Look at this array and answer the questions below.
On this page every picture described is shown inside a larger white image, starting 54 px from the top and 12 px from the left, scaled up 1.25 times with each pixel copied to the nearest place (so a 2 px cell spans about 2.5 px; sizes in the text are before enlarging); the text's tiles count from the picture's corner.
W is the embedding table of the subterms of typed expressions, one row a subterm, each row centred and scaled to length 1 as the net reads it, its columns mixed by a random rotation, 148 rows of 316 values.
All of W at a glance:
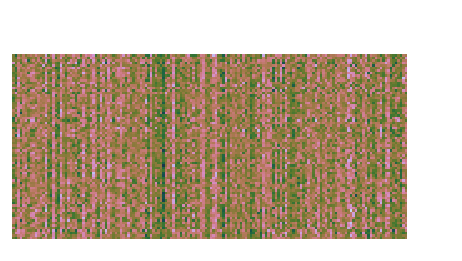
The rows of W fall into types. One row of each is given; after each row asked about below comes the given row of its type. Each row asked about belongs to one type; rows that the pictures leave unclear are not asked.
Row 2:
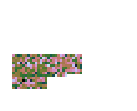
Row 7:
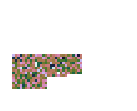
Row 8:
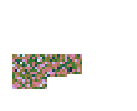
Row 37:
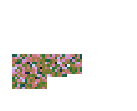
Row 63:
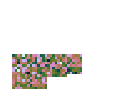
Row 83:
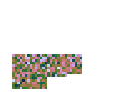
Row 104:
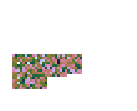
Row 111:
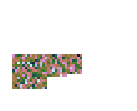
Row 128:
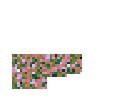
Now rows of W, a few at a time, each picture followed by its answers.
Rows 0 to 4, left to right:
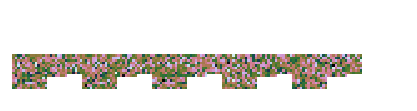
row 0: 2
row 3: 63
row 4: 7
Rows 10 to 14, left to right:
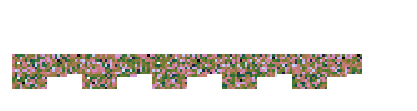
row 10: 104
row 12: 104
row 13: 2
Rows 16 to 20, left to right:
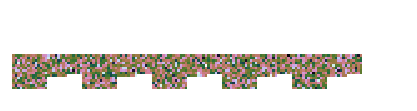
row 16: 128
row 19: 111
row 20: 37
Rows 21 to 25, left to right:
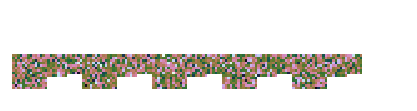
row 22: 111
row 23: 63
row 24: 8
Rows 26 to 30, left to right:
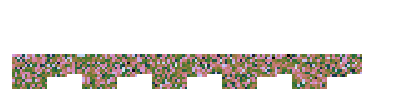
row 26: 83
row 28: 111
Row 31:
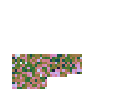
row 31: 8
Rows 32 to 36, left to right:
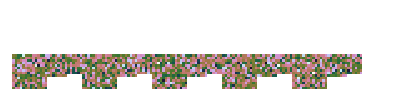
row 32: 63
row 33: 37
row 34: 104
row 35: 37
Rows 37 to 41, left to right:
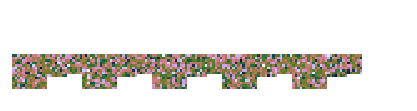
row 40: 83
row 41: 128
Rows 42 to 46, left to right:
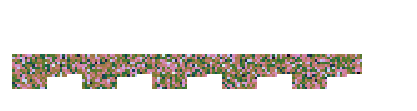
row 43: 83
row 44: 63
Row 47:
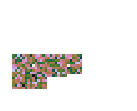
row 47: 37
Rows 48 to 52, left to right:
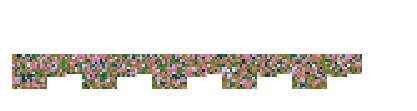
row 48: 2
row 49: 83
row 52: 37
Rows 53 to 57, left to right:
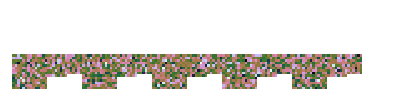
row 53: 37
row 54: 2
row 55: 128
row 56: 8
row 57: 37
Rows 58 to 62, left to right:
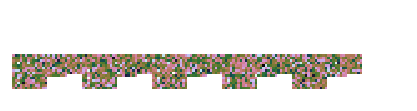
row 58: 104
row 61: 7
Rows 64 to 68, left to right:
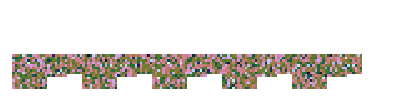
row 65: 111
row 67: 37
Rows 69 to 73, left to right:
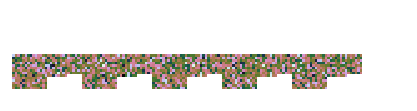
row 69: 7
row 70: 128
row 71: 111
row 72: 111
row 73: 8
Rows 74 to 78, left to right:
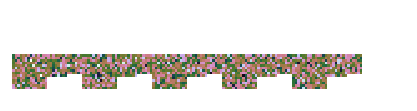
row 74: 128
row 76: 83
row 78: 37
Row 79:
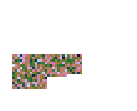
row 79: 8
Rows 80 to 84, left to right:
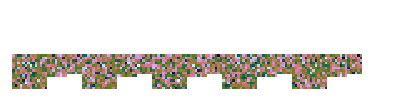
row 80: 111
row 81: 37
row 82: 37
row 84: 111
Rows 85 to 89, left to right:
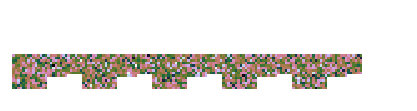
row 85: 7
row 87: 2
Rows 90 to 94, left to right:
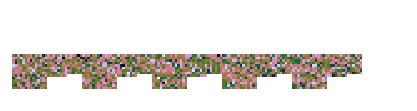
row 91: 7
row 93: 128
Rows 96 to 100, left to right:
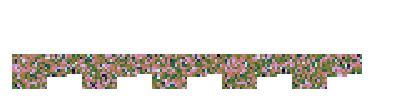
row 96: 128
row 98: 104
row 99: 128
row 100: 111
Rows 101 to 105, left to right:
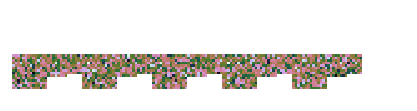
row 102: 104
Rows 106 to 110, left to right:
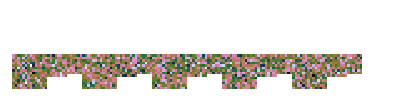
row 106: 111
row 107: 128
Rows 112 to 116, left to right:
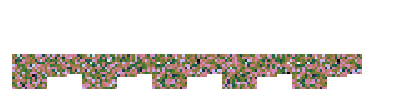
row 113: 8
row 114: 104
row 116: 104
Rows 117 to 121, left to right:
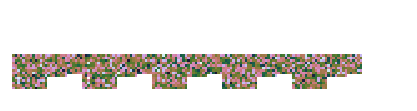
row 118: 104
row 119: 63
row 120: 7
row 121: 83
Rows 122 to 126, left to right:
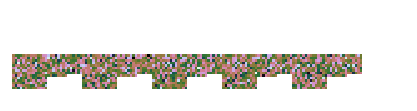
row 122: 128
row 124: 83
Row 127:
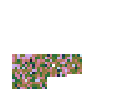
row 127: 83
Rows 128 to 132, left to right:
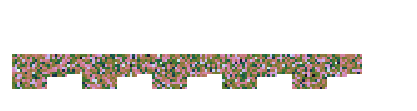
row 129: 111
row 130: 8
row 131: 83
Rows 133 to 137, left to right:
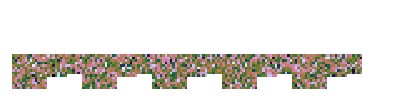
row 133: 128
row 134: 7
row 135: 83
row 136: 111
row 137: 128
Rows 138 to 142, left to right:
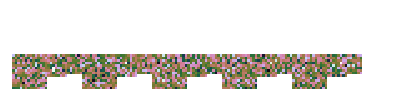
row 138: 7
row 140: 63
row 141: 63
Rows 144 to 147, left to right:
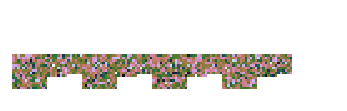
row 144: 83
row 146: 2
